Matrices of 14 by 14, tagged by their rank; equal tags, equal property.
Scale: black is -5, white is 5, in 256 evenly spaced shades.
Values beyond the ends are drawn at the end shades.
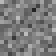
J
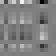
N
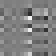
N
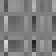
N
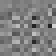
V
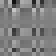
N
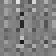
V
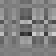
N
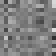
V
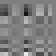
N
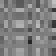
V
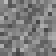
J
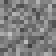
J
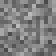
J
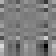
N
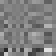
V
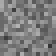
J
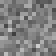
J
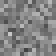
J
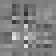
V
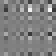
N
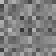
V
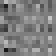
V
